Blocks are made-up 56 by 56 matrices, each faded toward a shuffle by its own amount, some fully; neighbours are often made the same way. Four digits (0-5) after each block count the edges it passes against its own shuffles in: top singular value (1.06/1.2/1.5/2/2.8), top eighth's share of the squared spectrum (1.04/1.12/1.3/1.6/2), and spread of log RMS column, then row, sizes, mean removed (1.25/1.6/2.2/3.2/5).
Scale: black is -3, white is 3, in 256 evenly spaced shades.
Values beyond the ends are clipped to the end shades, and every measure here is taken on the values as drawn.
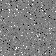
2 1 0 0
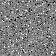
0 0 0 0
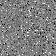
2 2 0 0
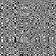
4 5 3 3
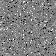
0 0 0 0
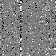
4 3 2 0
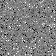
2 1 0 0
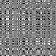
5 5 4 4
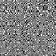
4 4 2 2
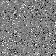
2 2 0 0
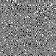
4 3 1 2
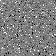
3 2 0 0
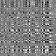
5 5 3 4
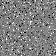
1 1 0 0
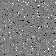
0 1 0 0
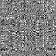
4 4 2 2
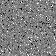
0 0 0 0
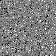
2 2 0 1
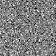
3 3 1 1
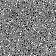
0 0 0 0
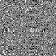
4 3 2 1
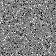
1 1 0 0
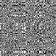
4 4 2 2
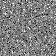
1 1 0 0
